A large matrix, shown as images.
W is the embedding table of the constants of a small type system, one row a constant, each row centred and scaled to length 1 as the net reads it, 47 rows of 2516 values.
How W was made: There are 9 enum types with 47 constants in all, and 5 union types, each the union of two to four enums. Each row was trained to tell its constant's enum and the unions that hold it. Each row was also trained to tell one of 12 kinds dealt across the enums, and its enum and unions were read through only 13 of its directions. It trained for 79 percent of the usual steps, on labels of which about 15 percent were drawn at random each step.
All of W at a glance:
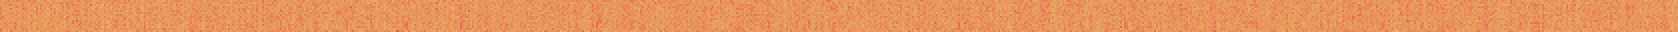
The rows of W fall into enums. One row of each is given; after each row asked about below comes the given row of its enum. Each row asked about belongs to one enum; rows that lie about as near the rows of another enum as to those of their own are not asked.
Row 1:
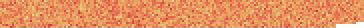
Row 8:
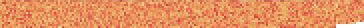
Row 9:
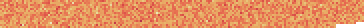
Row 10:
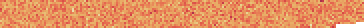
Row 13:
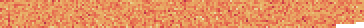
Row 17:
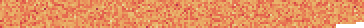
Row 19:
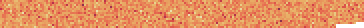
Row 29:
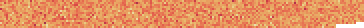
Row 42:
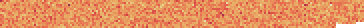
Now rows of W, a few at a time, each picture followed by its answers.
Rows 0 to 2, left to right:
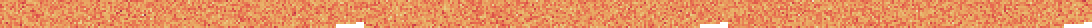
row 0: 10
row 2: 17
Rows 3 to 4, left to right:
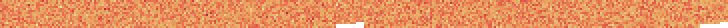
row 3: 1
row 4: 29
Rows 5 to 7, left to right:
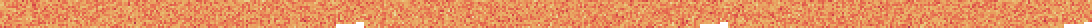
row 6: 9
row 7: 8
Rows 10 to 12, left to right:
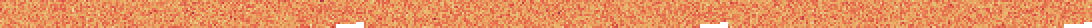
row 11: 10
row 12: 9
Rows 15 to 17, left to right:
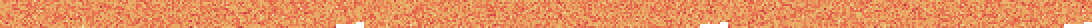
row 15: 42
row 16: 9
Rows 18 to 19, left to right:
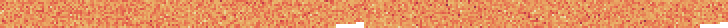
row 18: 19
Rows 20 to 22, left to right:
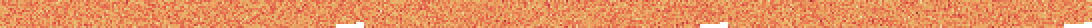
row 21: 10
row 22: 13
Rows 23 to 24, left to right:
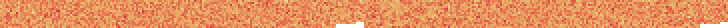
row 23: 17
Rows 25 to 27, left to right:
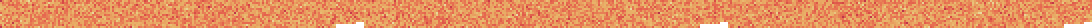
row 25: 9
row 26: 29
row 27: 1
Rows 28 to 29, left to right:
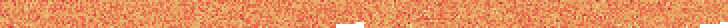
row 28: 10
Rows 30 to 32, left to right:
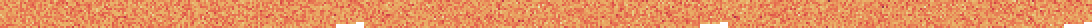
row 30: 17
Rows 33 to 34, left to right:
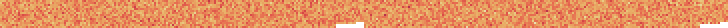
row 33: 8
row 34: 29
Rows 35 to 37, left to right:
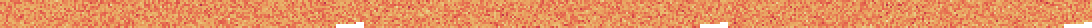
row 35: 8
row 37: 8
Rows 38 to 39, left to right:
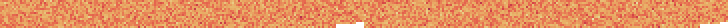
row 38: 10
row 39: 8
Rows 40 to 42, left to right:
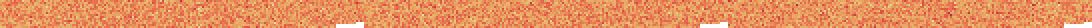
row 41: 13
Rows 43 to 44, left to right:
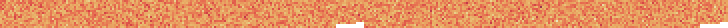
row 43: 19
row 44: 13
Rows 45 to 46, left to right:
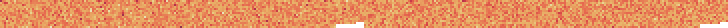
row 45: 29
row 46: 9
